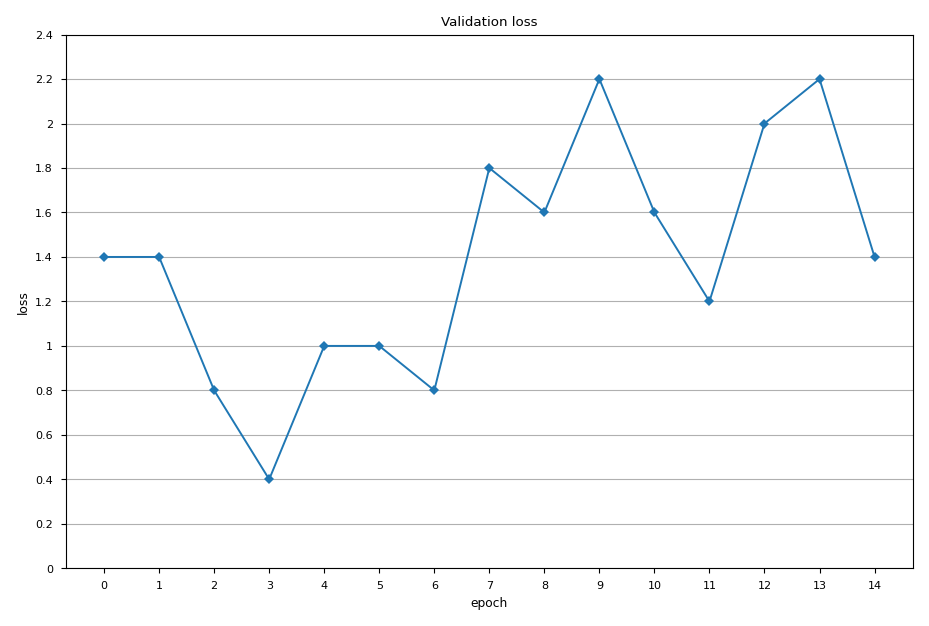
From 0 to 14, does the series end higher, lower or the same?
the same
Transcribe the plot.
Title: Validation loss
x-axis: epoch, ticks 0 1 2 3 4 5 6 7 8 9 10 11 12 13 14
y-axis: loss, ticks 0 0.2 0.4 0.6 0.8 1 1.2 1.4 1.6 1.8 2 2.2 2.4
Values:
1.4 1.4 0.8 0.4 1 1 0.8 1.8 1.6 2.2 1.6 1.2 2 2.2 1.4
